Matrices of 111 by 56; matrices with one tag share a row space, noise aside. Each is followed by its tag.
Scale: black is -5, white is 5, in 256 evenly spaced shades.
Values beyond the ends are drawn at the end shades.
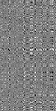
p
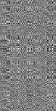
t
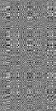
t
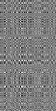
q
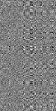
p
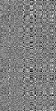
p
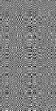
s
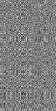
q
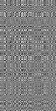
q
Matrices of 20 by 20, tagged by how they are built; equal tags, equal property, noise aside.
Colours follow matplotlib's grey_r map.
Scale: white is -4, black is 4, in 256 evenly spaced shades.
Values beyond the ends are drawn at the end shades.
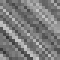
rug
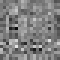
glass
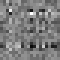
glass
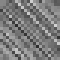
rug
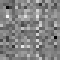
glass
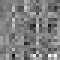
glass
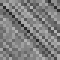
rug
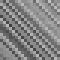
rug
